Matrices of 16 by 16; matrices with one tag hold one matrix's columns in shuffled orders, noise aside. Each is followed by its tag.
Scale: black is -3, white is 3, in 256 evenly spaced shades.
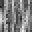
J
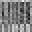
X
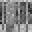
X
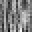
J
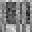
X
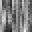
J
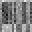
X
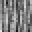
J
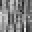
J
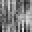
J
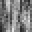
J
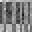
X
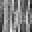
J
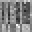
X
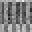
X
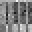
X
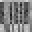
X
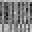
X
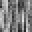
J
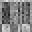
X
